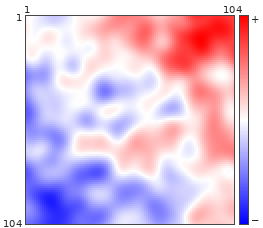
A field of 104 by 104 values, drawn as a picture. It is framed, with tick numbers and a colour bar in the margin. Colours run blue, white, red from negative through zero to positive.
There are no lone odd cells. Neither half mirrors the other. No single row or column stands out from its neighbours. The texture varies smoothly and slowly. The ninth with the lowest average is the bottom left. The top right is the ninth with the highest average. The field climbs toward the top right.
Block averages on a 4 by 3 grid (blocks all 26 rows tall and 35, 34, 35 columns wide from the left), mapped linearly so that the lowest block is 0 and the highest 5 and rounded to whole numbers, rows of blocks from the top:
235 / 223 / 133 / 012
